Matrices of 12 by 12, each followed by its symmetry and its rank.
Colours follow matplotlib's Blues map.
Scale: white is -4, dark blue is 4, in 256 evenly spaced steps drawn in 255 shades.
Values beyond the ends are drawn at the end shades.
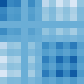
symmetric, rank one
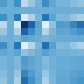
symmetric, rank one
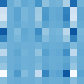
neither, rank one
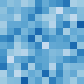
symmetric, full rank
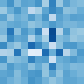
antisymmetric, rank two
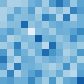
symmetric, full rank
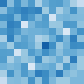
symmetric, full rank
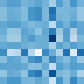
antisymmetric, rank two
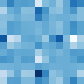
antisymmetric, rank two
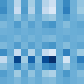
neither, rank one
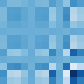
symmetric, rank one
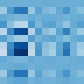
neither, rank one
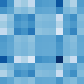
symmetric, rank one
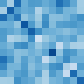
symmetric, full rank
